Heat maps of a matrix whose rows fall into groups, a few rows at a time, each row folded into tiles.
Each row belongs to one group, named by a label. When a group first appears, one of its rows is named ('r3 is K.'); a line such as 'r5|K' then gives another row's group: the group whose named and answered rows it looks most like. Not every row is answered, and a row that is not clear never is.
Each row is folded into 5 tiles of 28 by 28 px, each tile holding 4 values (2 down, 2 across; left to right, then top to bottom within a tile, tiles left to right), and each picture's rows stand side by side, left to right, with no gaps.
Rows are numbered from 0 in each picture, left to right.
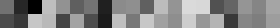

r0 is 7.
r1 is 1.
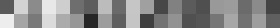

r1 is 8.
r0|1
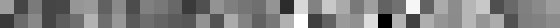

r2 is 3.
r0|8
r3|1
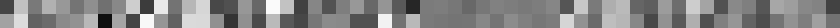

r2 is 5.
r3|8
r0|3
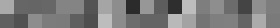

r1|7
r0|5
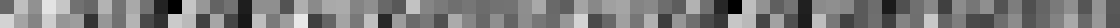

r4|3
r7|8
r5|7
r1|7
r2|3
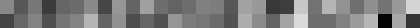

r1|5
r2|3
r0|8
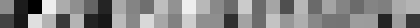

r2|3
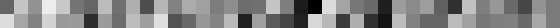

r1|3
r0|1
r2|7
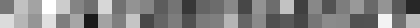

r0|1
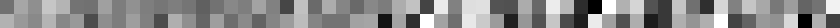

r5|3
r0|1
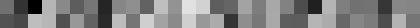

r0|7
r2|7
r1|1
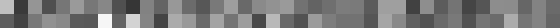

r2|5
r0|5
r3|8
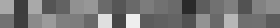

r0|5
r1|8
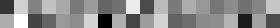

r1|3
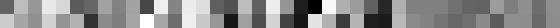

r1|1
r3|8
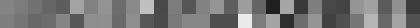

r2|8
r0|8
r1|5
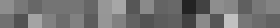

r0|5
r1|8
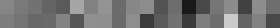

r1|8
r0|8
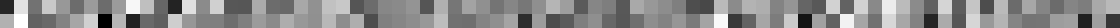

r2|1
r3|3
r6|1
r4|8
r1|7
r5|3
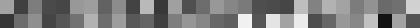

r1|5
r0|8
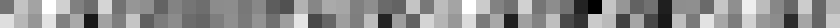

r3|1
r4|7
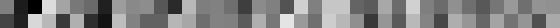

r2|1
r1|7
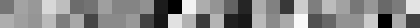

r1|7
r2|3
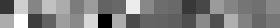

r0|3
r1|8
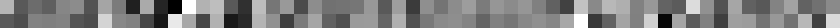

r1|7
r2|8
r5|5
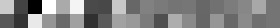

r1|5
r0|7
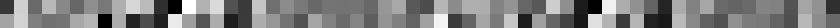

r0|3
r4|7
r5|5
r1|7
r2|5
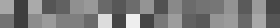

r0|5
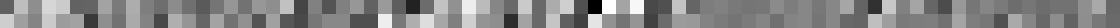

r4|7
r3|1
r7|5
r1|5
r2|5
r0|1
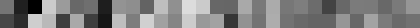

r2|8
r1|1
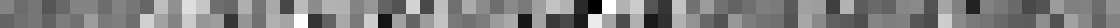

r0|8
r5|5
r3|3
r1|1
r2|3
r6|5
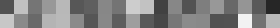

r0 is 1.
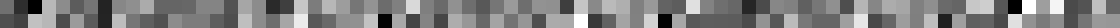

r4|3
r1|5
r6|3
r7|7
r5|8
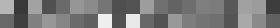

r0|5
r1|5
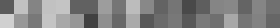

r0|1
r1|8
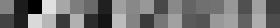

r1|8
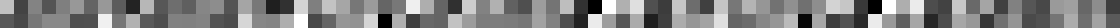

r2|3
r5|3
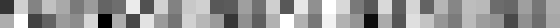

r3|1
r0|3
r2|1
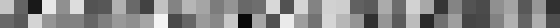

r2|1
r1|3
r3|8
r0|7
